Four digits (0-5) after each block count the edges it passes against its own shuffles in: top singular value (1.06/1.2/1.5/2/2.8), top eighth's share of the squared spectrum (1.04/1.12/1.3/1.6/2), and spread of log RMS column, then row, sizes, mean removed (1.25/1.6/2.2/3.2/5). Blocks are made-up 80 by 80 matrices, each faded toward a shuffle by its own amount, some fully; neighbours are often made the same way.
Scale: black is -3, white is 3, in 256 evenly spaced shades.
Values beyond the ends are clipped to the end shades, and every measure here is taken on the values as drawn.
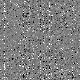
2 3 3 2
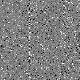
3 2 1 1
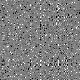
4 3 2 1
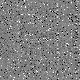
3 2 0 0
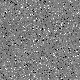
2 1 0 0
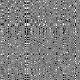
5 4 3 2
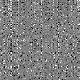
4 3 2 2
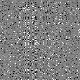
4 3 2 1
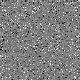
3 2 1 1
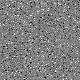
2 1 0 0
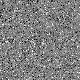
0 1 0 1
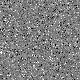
0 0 0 0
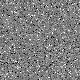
0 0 0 0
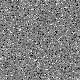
0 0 0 0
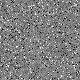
0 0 0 0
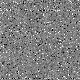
1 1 0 1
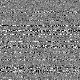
2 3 0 4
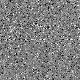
1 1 0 2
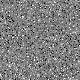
2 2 0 0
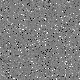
2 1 0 0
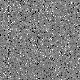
3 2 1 0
